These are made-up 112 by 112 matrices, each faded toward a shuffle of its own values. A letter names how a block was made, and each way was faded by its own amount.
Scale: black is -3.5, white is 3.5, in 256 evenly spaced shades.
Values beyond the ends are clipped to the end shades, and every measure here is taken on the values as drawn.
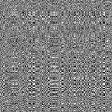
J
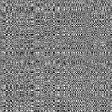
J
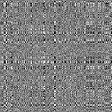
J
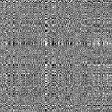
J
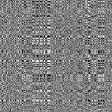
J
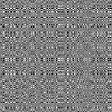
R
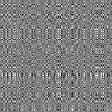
R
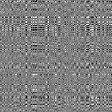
R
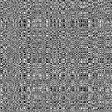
J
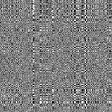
J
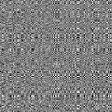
J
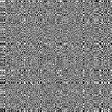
J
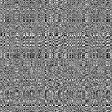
J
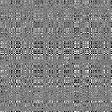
R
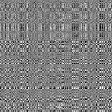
R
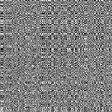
J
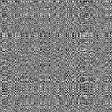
J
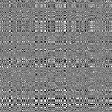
R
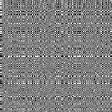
R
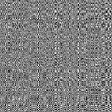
J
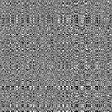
J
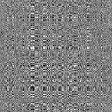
J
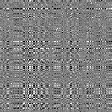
R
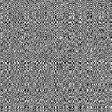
J
